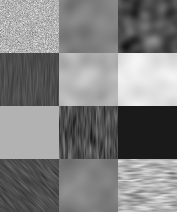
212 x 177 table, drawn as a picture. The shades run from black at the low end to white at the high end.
It is made of 4 by 3 panels. Panel 1,1: high, fine-grained. Panel 1,2: middling, smooth, faint in contrast. Panel 1,3: low, smooth. Panel 2,1: low, streaked downward, faint in contrast. Panel 2,2: high, smooth, faint in contrast. Panel 2,3: very high, smooth, faint in contrast. Panel 3,1: high, flat. Panel 3,2: low, streaked downward. Panel 3,3: very low, flat. Panel 4,1: low, slanting down to the right, faint in contrast. Panel 4,2: middling, smooth, faint in contrast. Panel 4,3: high, streaked across.
